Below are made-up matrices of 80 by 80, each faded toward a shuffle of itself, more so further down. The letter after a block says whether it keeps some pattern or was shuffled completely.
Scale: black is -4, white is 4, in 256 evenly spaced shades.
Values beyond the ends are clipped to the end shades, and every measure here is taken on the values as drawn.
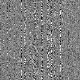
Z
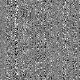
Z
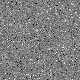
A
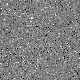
A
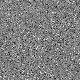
A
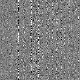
Z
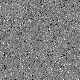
A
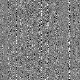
Z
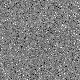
A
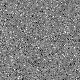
A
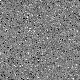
A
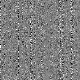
Z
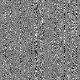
Z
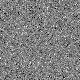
A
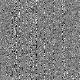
Z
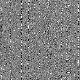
Z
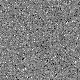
A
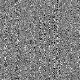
Z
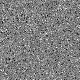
A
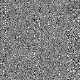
Z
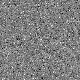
A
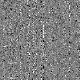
Z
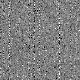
Z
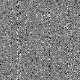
Z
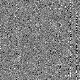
Z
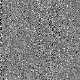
Z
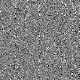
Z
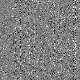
Z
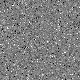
A
